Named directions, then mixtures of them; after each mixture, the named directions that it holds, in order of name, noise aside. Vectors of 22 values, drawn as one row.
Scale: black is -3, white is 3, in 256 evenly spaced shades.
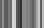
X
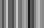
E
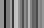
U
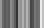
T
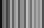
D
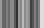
T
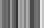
T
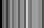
D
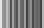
D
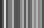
D, U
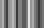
E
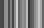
D, E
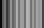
D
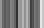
T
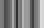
T, X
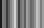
D, X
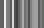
U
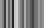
E, U
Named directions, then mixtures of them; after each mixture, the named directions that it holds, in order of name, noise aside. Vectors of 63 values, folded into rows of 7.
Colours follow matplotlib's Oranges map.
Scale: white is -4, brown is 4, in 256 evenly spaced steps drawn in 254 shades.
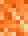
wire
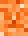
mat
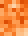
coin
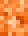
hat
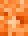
hat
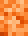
hat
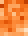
coin, wire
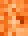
coin, hat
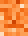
mat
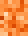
hat, wire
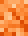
wire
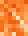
hat, wire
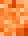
coin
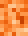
coin, hat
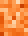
mat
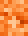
hat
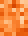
coin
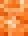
coin, hat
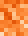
mat, wire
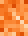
wire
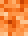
coin, hat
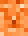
mat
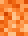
hat, wire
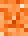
mat
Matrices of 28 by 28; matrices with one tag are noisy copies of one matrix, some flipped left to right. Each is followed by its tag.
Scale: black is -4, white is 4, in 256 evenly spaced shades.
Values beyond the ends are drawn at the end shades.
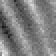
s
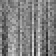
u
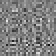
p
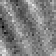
s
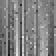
u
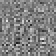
p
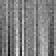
u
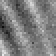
s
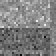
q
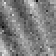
s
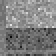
q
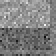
q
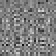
p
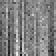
u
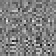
p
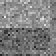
q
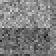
q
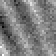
s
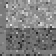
q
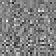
p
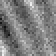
s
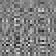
p
